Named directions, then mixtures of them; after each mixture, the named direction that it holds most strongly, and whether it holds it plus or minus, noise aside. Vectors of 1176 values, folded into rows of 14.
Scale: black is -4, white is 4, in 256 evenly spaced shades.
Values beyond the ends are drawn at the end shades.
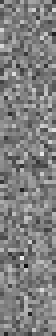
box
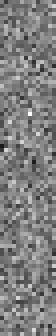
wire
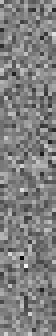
box, minus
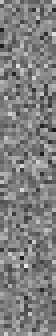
box, minus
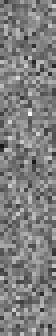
wire, plus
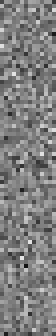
box, plus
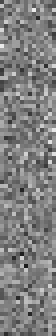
box, plus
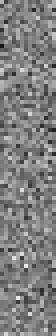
box, minus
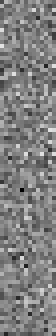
box, plus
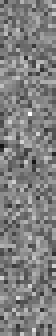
wire, plus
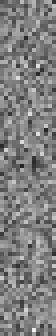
wire, plus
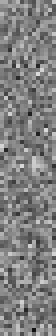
wire, minus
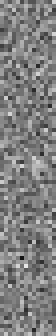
box, minus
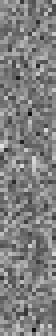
wire, minus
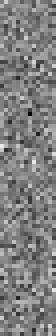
wire, minus
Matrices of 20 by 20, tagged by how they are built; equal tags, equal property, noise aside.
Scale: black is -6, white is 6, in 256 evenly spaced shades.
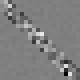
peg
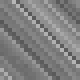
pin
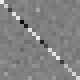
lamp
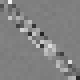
peg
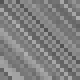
pin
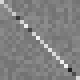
lamp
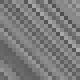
pin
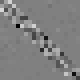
peg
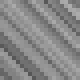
pin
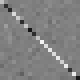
lamp
